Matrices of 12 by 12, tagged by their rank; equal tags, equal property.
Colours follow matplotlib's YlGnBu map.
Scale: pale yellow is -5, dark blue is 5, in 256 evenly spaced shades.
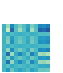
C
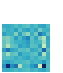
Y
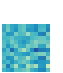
Y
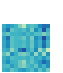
Y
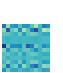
Y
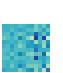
Y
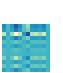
C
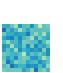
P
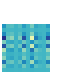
C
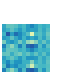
Y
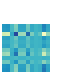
C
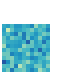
P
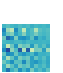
Y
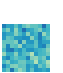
P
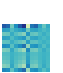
C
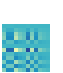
C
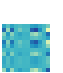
C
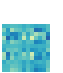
Y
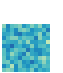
P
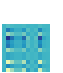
C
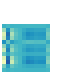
C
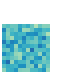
P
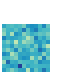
P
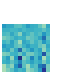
Y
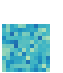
P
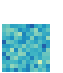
P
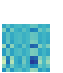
C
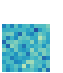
P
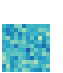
P
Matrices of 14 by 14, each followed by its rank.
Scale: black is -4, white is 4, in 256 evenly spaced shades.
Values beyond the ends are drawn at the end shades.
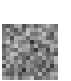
full rank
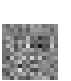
three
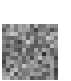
full rank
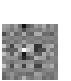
two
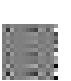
one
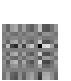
one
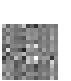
three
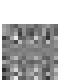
two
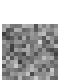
full rank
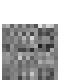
three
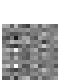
two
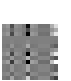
one
